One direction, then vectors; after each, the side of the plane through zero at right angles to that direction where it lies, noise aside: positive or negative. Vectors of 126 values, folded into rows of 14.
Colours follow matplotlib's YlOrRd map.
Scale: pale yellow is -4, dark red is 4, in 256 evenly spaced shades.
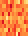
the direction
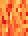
positive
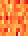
negative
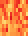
negative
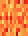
negative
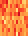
positive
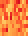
negative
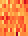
negative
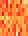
positive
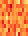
positive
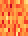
positive
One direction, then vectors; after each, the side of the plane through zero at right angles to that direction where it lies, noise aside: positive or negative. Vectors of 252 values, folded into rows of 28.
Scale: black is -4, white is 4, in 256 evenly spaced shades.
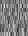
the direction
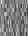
negative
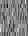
negative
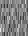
negative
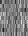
positive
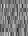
positive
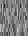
negative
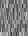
positive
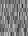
positive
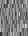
negative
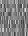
negative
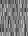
positive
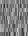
negative
